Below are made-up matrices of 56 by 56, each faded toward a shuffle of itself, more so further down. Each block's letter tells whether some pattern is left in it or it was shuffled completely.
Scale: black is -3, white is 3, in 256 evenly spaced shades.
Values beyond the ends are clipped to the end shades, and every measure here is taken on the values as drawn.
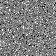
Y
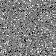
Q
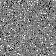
Y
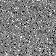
Y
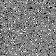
Q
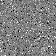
Q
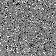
Y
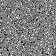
Y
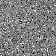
Q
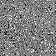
Q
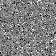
Q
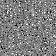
Q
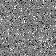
Q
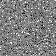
Q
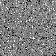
Q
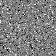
Y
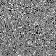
Q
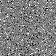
Q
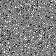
Y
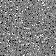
Q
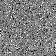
Y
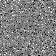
Q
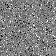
Q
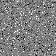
Y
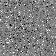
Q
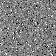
Q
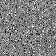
Y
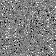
Q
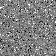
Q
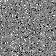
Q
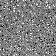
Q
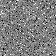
Y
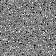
Y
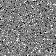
Q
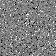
Y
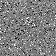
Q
